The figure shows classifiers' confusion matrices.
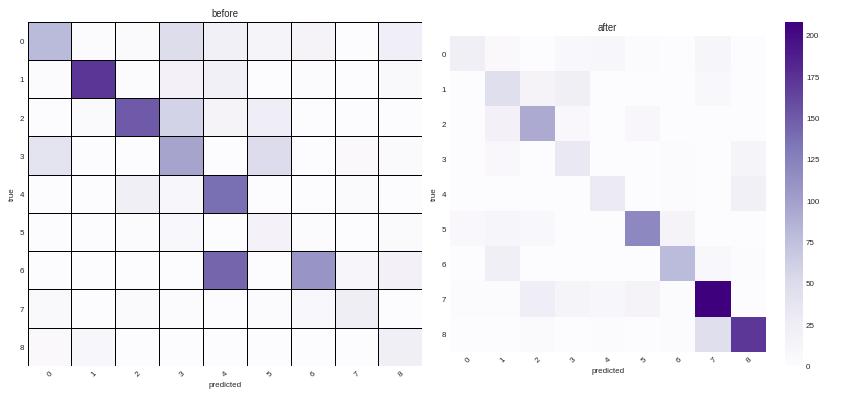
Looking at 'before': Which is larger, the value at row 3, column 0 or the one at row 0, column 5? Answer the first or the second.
the first
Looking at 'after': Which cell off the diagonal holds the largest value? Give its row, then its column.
8, 7
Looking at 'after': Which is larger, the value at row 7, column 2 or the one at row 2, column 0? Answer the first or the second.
the first
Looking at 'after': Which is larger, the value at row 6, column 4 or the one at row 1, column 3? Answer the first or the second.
the second
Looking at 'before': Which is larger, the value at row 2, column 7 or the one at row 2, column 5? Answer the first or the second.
the second
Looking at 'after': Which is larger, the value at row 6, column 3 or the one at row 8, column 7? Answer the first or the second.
the second
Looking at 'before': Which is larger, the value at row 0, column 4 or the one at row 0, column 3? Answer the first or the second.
the second
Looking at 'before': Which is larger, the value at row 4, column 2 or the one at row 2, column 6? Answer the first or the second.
the first
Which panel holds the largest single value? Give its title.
after
